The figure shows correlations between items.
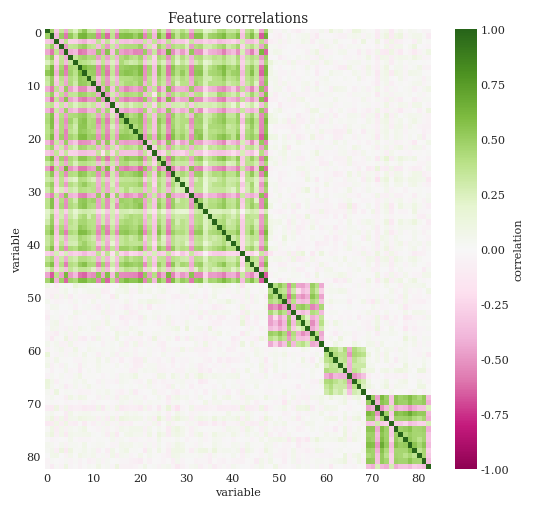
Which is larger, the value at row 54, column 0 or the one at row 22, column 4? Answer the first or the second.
the first
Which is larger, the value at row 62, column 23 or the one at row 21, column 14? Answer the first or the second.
the first
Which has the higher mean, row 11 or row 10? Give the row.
10
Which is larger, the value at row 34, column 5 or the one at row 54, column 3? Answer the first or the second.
the first
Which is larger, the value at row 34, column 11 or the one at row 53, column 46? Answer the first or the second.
the second
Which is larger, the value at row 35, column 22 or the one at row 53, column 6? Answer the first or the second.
the first
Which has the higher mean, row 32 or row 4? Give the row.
32
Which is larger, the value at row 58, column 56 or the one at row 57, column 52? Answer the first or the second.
the first
